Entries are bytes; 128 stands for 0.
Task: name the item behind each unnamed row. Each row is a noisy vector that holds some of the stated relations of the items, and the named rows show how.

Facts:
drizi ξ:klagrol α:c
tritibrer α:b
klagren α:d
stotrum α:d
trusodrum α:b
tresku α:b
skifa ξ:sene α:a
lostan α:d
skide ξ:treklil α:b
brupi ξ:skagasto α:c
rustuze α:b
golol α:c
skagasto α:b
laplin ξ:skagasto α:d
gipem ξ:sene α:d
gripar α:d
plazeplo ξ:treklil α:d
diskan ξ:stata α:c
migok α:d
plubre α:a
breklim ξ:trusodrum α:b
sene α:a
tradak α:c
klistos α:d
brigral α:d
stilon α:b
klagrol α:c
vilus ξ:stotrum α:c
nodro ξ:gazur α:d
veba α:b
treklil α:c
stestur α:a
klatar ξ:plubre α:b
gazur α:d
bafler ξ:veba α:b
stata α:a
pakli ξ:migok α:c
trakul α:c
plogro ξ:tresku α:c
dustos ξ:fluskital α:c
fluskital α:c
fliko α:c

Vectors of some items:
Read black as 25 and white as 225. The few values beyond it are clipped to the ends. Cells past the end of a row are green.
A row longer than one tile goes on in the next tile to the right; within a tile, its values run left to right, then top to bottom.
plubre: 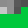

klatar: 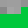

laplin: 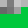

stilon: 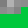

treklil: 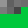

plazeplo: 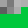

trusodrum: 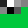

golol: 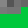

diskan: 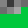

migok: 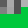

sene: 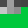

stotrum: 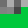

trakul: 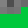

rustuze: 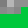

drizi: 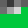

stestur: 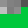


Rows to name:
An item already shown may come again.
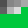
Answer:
gipem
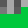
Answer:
migok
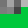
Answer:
stotrum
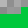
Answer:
bafler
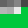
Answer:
skifa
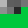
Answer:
fluskital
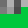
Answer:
gazur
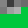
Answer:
pakli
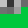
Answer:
brupi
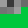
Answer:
vilus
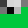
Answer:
breklim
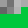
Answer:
plazeplo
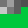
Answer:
stata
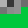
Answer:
plogro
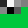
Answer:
trusodrum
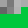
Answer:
plazeplo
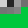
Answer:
dustos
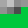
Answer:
skagasto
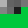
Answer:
fluskital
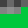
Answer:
klagrol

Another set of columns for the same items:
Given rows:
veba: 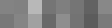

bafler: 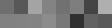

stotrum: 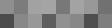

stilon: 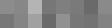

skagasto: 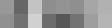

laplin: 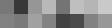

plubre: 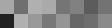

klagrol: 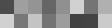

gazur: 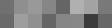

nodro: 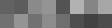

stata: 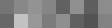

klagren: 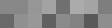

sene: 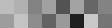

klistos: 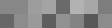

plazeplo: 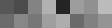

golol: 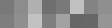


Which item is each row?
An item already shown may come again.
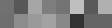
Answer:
vilus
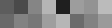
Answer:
plazeplo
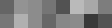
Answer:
migok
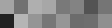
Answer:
plubre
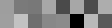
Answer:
skifa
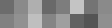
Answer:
fluskital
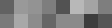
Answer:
migok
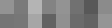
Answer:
trusodrum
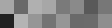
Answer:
plubre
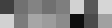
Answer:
drizi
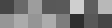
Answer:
pakli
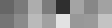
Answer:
treklil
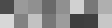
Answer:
klagrol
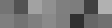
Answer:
breklim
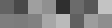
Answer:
skide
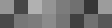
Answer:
klatar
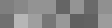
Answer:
stestur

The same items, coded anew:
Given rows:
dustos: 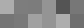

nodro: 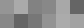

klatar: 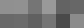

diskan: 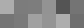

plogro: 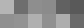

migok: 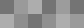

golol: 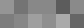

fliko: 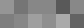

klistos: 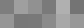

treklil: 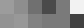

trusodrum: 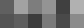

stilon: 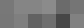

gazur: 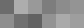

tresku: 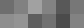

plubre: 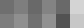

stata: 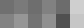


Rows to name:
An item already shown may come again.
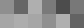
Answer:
klagrol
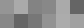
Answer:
nodro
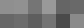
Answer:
klatar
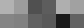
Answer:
skide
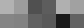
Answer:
skide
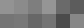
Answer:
bafler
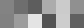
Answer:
brupi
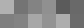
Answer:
vilus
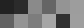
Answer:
sene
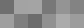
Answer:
stotrum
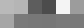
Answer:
plazeplo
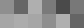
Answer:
klagrol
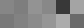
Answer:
fluskital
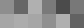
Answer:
klagrol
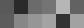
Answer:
skifa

